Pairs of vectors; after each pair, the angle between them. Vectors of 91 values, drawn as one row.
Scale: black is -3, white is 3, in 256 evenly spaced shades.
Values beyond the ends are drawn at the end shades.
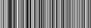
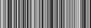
partly aligned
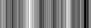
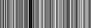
partly opposed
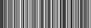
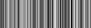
partly aligned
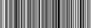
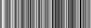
partly aligned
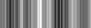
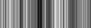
nearly opposite
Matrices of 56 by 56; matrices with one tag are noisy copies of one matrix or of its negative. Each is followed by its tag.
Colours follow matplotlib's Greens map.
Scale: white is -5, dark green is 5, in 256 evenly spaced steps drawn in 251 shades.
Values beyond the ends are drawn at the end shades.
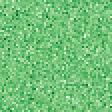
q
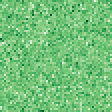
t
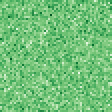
t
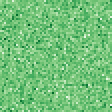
q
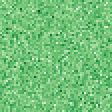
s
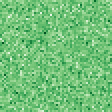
t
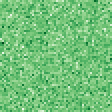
t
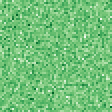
q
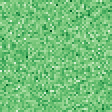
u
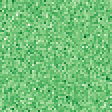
q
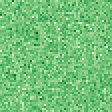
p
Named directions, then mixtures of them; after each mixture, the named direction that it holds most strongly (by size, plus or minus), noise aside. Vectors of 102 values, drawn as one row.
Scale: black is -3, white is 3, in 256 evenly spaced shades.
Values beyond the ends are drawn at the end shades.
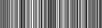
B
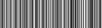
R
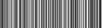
R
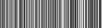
R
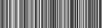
R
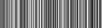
B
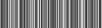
B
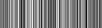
B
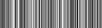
B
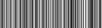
R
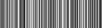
B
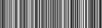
R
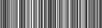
B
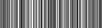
B
